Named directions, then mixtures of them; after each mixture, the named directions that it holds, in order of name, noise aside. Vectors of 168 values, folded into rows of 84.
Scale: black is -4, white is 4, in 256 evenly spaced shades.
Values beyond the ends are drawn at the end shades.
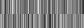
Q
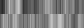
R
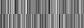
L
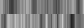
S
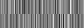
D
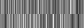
D, Q, S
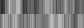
R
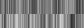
Q, R, S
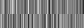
Q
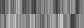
D, R, S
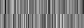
L, Q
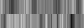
S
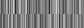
L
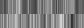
Q, R, S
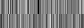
L, Q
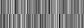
L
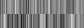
L, Q, S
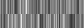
L, S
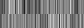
D, L, R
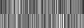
D, Q, R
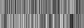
D, Q, S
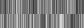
Q, R, S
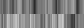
R, S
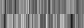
L, Q, S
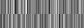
L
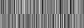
D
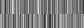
Q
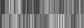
L, R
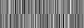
D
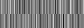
D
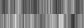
R, S
